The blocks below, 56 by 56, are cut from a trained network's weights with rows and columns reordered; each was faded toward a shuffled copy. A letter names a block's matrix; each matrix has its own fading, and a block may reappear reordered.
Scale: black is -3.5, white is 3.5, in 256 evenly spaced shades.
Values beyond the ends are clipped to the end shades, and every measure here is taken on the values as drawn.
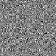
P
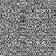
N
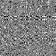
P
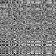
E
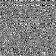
P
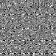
P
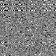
P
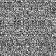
N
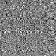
P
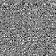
P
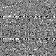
P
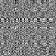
E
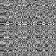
E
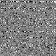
P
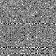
P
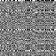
E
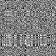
E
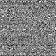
N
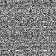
N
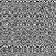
E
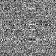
N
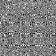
P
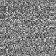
N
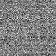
N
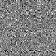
P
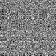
N
